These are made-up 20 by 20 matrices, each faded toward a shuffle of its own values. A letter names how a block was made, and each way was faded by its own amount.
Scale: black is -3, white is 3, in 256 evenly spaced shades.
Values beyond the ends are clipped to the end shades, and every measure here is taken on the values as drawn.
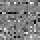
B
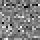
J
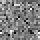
J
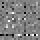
B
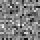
J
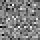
J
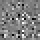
B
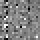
B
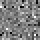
J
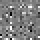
B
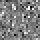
J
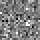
J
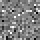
J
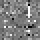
B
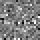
J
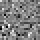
J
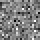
J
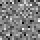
J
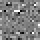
B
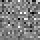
B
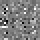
B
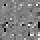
B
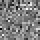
J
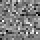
J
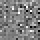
B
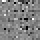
B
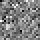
J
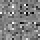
B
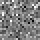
J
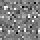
J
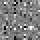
B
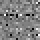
B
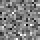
J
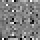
B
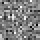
J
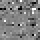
B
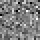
J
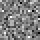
J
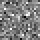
J
